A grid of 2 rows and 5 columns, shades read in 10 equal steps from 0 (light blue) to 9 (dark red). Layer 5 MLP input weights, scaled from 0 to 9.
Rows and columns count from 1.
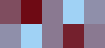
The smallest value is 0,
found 2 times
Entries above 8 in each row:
1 0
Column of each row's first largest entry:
2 4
